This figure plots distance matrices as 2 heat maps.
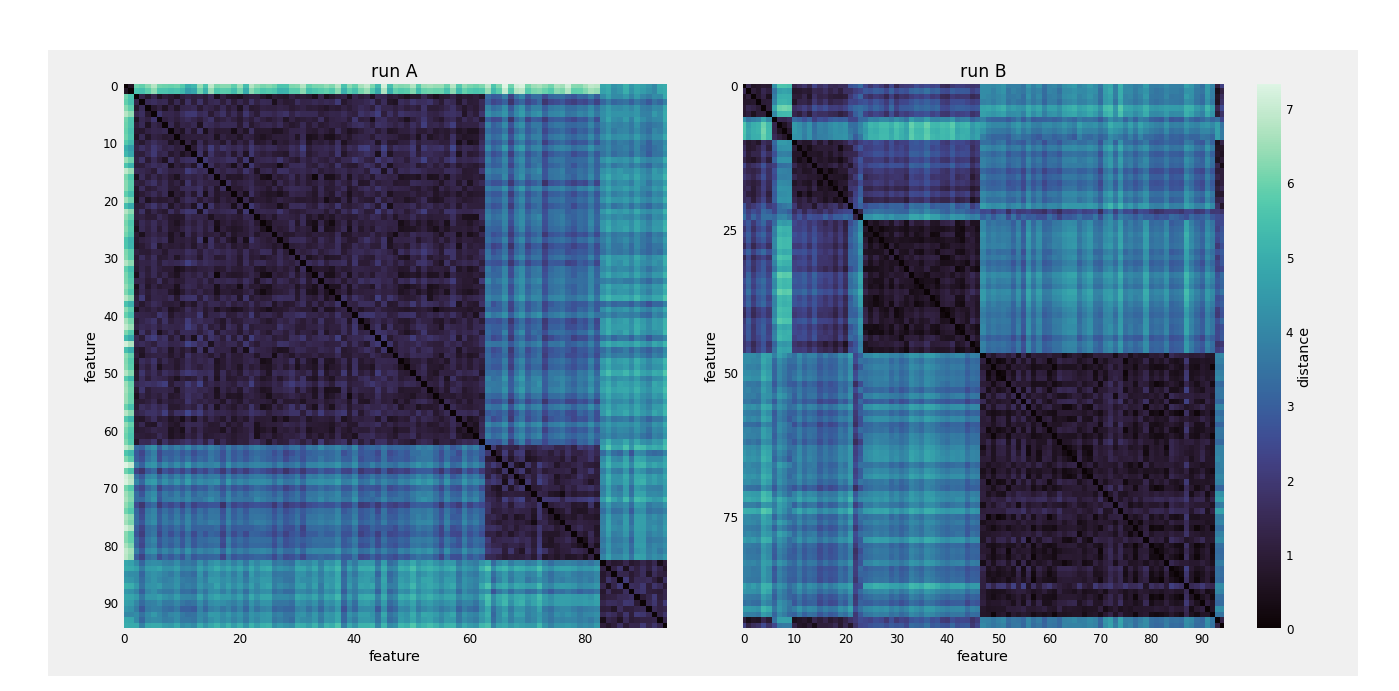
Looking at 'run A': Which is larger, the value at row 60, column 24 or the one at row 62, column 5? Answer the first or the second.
the second
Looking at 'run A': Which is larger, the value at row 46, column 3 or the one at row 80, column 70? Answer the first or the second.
the second
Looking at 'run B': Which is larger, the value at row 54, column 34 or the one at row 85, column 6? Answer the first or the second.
the first
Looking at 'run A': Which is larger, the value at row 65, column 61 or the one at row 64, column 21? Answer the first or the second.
the first
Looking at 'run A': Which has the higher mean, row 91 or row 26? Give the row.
91
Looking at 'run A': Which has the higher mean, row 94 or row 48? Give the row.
94
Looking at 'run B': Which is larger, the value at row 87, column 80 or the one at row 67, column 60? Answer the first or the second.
the first
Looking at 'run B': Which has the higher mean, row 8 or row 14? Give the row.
8
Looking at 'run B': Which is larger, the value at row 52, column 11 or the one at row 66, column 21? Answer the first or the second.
the second
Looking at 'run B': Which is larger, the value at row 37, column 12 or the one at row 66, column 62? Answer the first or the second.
the first
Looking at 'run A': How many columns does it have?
95
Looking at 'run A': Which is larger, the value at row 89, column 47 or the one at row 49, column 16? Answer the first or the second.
the first
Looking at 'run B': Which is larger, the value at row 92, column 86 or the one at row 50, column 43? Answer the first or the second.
the second
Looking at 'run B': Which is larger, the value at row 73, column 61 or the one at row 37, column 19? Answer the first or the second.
the second
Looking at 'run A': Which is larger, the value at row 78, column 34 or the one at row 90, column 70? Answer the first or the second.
the second
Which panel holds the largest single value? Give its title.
run A
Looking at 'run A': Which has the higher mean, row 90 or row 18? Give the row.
90
